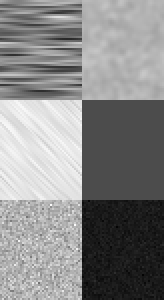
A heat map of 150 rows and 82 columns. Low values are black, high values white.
It is made of 3 by 2 panels. Panel 1,1: middling, streaked across, strong in contrast. Panel 1,2: high, blotchy, faint in contrast. Panel 2,1: very high, slanting down to the right, faint in contrast. Panel 2,2: low, flat. Panel 3,1: high, fine-grained. Panel 3,2: very low, fine-grained, faint in contrast.
